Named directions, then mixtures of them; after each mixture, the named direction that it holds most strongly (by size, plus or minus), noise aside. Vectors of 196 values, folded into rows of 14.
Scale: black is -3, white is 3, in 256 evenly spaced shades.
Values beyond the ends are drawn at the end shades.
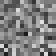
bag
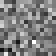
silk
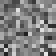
bag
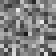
bag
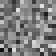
bag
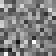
silk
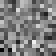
silk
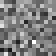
silk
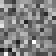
silk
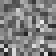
bag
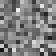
bag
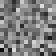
bag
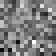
silk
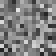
bag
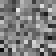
bag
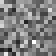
silk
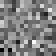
silk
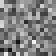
silk
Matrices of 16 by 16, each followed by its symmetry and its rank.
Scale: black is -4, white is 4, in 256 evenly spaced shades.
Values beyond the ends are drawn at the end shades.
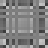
symmetric, rank one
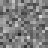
neither, full rank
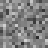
neither, full rank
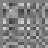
symmetric, rank two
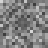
symmetric, full rank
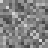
symmetric, full rank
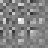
symmetric, rank two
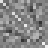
symmetric, full rank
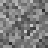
symmetric, full rank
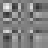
symmetric, rank one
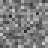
neither, full rank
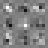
symmetric, rank two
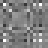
symmetric, rank two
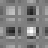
symmetric, rank one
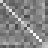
symmetric, full rank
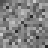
symmetric, full rank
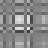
symmetric, rank one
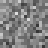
neither, full rank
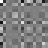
symmetric, rank two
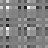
symmetric, rank one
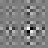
symmetric, rank one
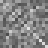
symmetric, full rank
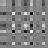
symmetric, rank one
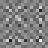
symmetric, rank two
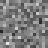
neither, full rank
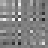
symmetric, rank two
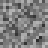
symmetric, full rank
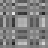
symmetric, rank one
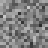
neither, full rank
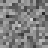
neither, full rank
